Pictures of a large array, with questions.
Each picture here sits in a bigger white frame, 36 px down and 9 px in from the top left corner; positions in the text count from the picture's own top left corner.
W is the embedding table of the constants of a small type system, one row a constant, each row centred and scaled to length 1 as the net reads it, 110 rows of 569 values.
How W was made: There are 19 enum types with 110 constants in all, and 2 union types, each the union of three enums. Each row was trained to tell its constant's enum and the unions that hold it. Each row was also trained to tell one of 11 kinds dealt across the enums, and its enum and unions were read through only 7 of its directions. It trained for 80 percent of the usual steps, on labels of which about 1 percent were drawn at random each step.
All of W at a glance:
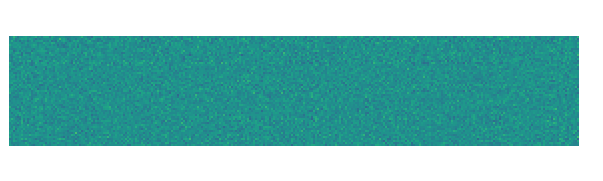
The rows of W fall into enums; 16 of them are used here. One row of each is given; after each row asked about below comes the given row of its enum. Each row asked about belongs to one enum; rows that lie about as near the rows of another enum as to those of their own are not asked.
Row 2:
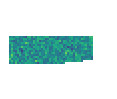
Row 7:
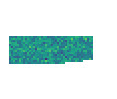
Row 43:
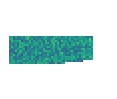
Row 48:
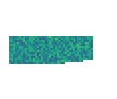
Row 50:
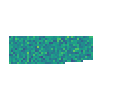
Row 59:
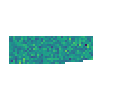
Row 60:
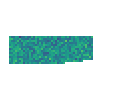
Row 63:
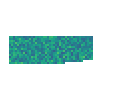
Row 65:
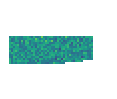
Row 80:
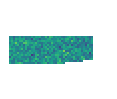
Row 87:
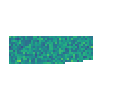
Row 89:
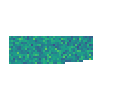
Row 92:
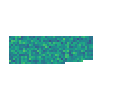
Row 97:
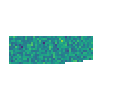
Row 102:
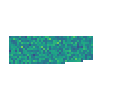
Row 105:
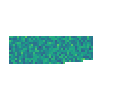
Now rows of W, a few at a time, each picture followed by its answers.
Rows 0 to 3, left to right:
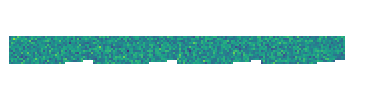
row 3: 80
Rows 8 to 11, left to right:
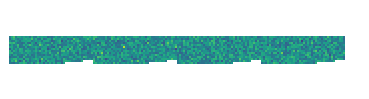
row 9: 87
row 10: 105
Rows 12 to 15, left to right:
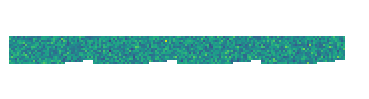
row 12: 43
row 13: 80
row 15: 59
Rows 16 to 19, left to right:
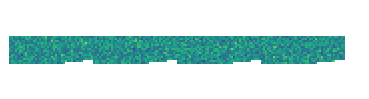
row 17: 2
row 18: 60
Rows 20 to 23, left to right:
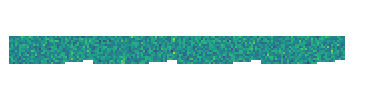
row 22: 7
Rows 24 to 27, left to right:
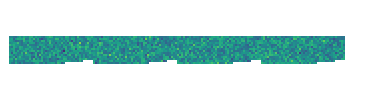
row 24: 48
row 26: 43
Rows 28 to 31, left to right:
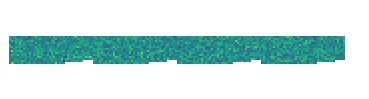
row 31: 80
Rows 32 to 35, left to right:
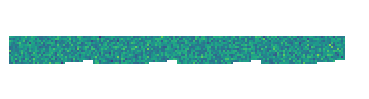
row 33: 43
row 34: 102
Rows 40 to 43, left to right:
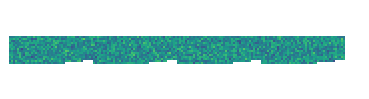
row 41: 97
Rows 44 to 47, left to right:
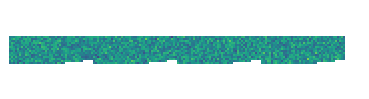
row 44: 7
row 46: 97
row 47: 102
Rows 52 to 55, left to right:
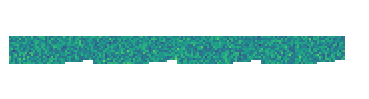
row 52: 2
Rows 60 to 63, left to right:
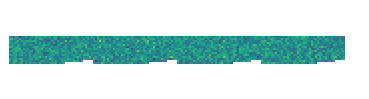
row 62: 48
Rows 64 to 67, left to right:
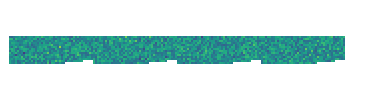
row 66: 48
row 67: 2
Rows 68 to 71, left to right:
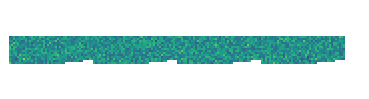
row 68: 48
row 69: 2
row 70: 87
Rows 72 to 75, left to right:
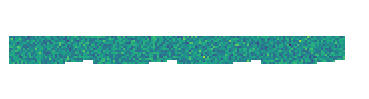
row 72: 102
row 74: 50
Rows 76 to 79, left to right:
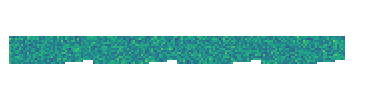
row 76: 48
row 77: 2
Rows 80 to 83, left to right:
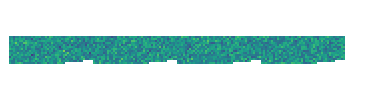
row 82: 7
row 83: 43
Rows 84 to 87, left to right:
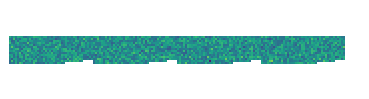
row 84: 105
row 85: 87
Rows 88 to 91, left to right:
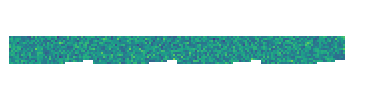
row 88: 102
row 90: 60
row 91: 7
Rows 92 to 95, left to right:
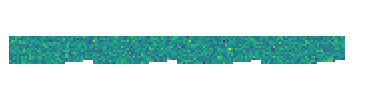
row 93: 50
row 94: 59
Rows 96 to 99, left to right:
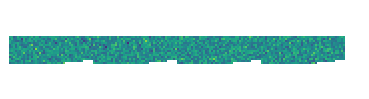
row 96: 60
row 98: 80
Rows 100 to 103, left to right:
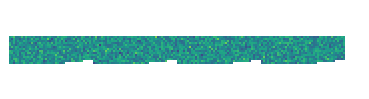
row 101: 60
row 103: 80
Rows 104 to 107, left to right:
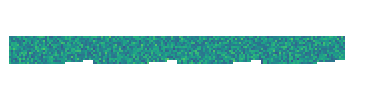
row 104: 7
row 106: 102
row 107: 43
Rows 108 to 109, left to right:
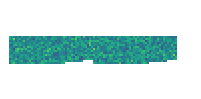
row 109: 89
